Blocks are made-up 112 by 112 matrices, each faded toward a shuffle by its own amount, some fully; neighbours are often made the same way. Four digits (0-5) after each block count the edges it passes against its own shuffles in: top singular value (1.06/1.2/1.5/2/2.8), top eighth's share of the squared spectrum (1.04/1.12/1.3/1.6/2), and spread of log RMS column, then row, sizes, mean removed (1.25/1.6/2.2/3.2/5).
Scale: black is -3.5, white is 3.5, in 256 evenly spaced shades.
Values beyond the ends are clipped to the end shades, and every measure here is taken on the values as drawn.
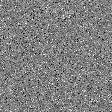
0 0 0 0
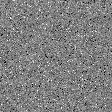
0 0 0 0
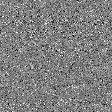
1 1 0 2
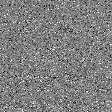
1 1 0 2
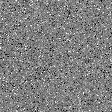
0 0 0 0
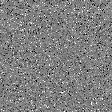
3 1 0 0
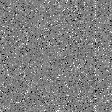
4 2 1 0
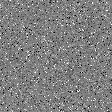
0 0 0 0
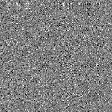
4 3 1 2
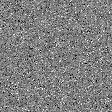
0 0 0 0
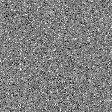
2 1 0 0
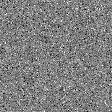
2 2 0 0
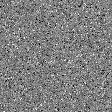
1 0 0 0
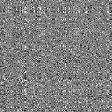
5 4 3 3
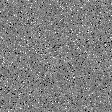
1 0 0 0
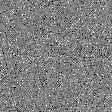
0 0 0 0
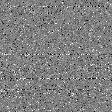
2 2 0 2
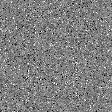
0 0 1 0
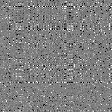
5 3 2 3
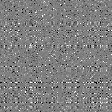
5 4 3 3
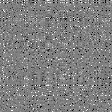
5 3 2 2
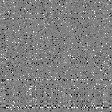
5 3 1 2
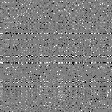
5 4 2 3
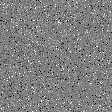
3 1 0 0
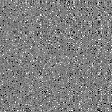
4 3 2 2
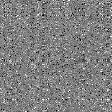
4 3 2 2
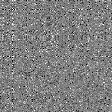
4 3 2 2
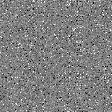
3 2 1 1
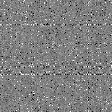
4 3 2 2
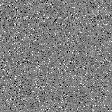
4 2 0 1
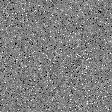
0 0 0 0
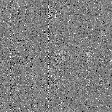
2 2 2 1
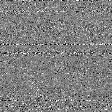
2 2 0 3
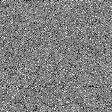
1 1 0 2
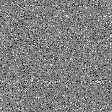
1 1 0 2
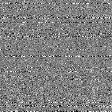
2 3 0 4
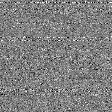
2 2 0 3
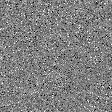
0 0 0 1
